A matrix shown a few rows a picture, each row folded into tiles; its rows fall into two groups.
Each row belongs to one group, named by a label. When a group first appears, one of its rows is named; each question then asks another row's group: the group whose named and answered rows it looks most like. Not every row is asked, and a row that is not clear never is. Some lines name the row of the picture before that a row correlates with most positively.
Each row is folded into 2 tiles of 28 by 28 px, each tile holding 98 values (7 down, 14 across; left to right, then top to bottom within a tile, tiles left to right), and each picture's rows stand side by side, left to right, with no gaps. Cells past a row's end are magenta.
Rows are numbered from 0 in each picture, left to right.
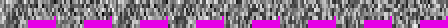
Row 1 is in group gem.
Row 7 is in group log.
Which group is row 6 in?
log
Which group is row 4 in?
log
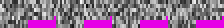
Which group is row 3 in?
log
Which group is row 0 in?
log
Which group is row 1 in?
gem
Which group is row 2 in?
log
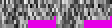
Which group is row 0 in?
gem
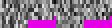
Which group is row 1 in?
gem
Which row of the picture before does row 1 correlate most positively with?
0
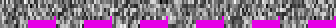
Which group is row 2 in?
log
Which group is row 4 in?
gem
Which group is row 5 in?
log
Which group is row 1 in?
log
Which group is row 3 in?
gem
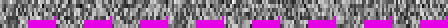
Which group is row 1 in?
log
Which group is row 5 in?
log
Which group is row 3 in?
gem
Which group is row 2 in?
log
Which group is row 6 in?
gem
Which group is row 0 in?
gem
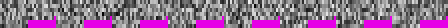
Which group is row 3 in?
log
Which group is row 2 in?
log
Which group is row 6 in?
log
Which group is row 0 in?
log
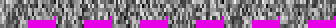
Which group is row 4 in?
gem
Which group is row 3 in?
log
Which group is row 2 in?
gem
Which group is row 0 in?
gem
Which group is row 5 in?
gem
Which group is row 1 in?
log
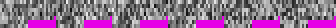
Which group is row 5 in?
log
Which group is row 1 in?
gem
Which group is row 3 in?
gem
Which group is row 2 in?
gem
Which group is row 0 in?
gem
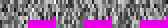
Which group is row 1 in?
log
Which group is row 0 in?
gem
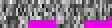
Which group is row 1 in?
gem
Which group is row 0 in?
gem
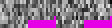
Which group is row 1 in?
log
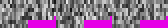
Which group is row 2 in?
log
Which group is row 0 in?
log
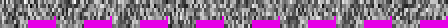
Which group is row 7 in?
log
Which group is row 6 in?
gem
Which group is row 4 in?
log
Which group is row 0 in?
gem
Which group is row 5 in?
gem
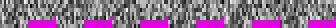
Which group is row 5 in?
gem
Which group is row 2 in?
log
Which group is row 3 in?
log
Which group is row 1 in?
log
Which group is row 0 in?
gem
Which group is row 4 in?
gem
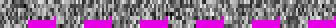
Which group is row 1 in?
gem
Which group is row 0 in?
log
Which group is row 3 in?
log
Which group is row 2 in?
gem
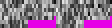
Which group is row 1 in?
gem
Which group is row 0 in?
log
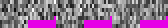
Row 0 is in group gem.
